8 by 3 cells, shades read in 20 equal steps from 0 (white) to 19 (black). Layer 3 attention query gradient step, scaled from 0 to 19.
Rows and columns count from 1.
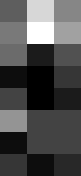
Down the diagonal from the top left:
12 0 13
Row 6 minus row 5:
-6 -5 -3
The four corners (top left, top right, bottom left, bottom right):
12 9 15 16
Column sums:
106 104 105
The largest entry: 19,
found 2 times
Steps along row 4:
up down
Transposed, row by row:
12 10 11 18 14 8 18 15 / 3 0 17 19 19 14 14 18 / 9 7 13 15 17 14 14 16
